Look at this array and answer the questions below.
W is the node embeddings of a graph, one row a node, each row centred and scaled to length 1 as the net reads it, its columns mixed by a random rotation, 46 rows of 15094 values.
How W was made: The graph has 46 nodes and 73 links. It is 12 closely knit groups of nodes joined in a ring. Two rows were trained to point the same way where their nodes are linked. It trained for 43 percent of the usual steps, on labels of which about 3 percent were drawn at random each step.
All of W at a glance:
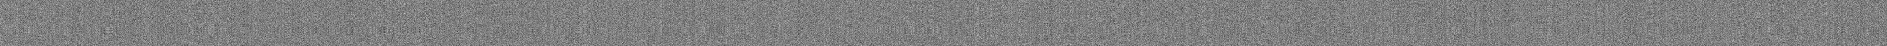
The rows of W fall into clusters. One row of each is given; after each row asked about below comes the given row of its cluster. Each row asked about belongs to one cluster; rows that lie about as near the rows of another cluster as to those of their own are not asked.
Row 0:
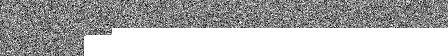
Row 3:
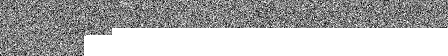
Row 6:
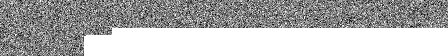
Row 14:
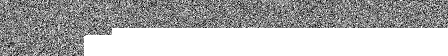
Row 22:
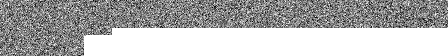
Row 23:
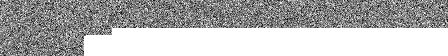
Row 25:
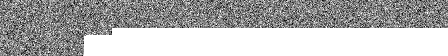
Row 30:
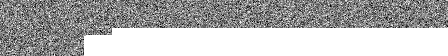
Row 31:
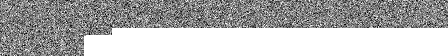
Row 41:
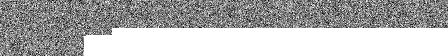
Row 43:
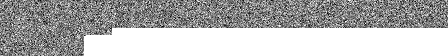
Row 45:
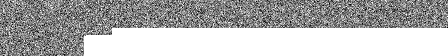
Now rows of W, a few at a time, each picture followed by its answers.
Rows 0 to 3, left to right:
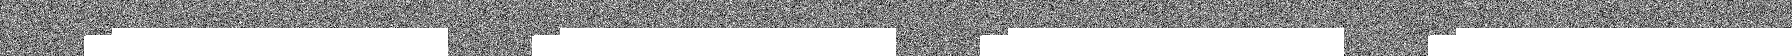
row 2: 30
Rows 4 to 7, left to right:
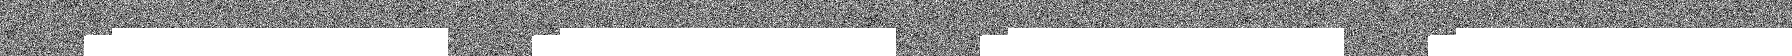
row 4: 25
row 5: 22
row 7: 45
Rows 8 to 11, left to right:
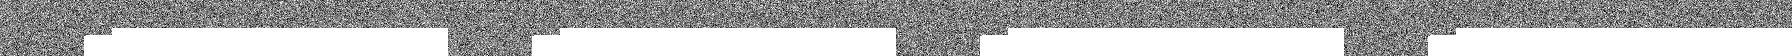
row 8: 23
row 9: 41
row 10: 6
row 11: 45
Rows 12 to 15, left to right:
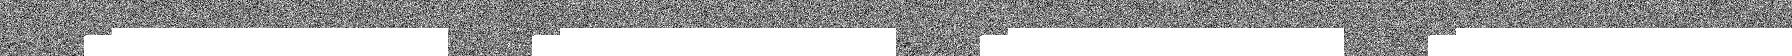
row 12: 14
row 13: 25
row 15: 41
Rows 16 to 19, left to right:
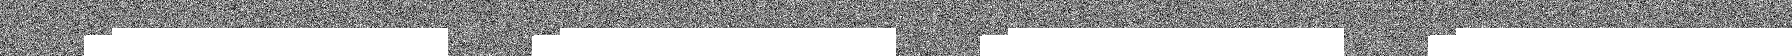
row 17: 43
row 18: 3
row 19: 41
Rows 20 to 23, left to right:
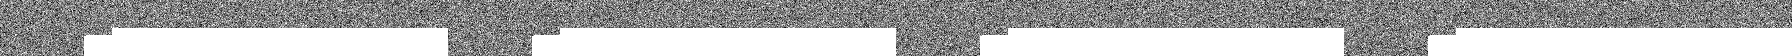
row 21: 6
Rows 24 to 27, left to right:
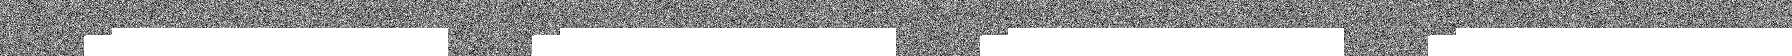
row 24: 45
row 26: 45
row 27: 31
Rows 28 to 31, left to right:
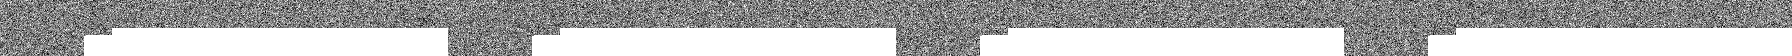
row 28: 22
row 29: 31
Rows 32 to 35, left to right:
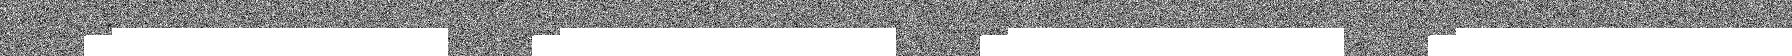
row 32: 31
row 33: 30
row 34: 6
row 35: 41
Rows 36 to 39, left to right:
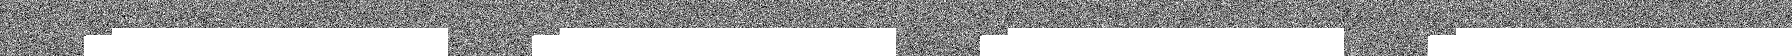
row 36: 0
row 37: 14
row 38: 23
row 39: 0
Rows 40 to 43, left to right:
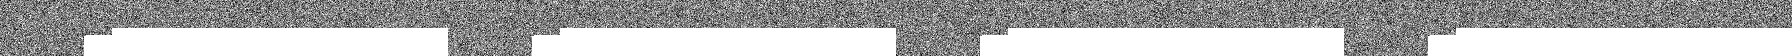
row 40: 30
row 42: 3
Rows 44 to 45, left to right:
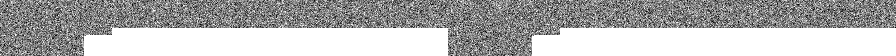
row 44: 6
